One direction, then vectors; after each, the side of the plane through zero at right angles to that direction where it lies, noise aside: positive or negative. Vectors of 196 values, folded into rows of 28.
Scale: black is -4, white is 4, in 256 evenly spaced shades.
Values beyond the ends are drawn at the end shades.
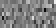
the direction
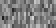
positive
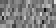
positive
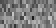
negative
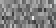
positive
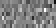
negative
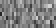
positive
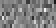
negative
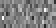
negative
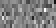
negative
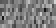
positive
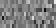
positive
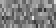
positive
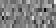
positive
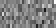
positive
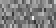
positive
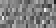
negative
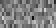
negative
